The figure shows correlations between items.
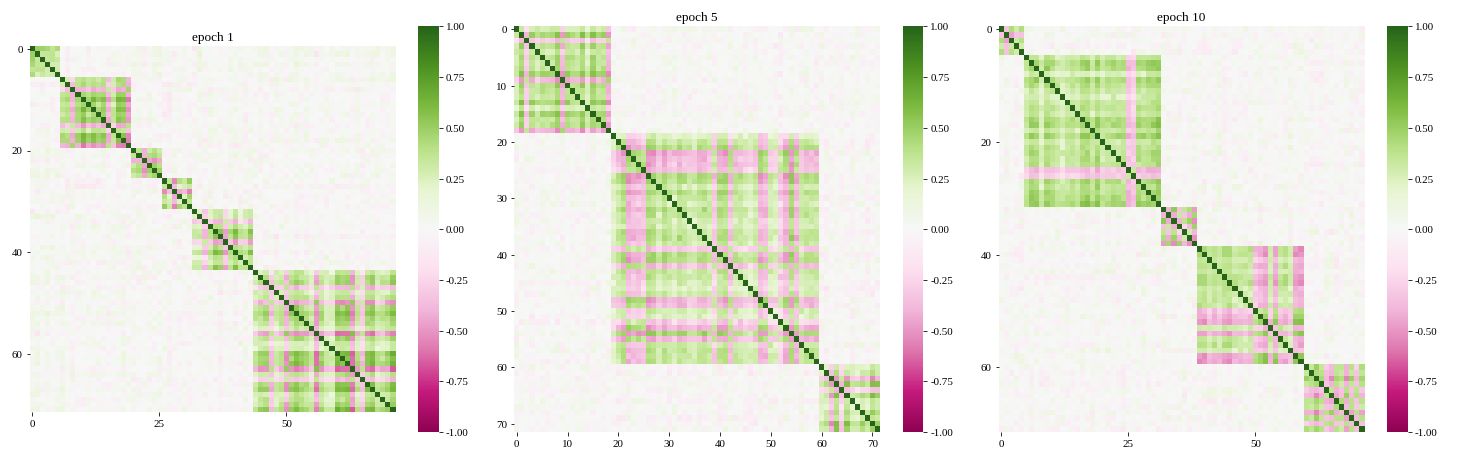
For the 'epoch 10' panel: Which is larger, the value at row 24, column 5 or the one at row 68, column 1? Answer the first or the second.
the first
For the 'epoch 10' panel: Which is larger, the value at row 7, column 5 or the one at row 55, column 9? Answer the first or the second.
the first
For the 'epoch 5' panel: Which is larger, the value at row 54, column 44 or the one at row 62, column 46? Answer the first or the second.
the first
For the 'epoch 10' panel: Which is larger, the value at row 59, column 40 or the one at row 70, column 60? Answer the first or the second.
the second
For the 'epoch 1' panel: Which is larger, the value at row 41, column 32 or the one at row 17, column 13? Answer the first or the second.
the second
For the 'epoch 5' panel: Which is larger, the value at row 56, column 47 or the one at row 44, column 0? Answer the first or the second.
the first
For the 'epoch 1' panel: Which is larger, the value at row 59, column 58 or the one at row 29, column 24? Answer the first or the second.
the first
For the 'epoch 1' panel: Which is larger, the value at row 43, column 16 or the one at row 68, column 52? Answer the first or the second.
the second
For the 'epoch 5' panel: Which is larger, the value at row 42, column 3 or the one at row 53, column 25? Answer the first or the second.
the second
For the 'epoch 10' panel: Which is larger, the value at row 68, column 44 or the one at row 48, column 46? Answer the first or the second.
the second
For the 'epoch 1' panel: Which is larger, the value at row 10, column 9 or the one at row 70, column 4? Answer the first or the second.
the first
